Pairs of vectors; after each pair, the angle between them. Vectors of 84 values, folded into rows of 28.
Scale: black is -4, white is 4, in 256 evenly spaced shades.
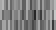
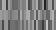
orthogonal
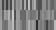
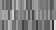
partly aligned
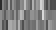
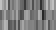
nearly opposite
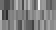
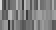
partly aligned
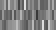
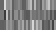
orthogonal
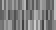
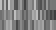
orthogonal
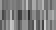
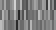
orthogonal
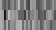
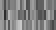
nearly parallel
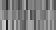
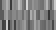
nearly opposite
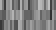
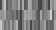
nearly opposite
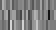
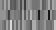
partly aligned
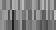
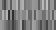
nearly parallel
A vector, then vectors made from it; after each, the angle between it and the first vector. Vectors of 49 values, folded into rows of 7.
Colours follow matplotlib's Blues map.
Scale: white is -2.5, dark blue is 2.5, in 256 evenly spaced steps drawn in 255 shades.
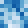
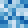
orthogonal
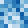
nearly parallel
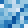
partly opposed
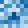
partly opposed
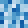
orthogonal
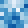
nearly opposite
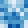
nearly opposite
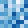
partly opposed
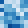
nearly opposite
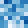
partly aligned
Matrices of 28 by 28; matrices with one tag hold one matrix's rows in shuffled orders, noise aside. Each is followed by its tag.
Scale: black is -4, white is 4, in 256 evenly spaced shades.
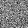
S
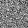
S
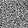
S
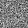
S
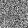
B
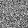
S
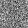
B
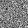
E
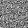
S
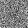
B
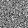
E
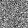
B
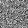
S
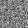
E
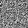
S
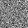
E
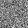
E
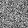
S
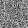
B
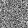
B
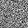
E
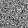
E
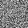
S
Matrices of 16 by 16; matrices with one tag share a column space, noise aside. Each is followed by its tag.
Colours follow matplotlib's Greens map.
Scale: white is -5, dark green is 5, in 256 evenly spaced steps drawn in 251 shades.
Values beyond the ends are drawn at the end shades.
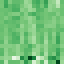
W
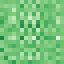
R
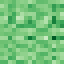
R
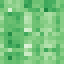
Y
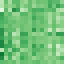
Y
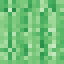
Y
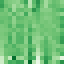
W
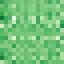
R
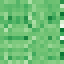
R
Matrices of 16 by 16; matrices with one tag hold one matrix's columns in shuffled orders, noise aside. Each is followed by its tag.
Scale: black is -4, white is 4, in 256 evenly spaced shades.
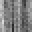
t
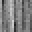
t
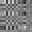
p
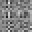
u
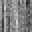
t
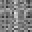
u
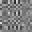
p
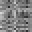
u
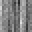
t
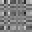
p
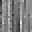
t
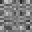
p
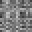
u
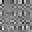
p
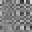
p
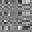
p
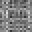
u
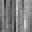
t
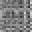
u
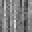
t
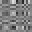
p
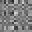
p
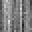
t
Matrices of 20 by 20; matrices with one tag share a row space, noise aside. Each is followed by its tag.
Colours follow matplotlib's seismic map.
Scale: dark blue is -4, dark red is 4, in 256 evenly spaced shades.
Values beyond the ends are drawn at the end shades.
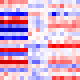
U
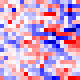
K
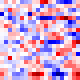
K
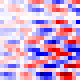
K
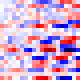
K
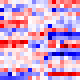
U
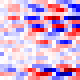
K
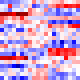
U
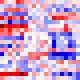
U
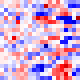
K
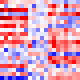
U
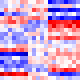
U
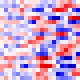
K
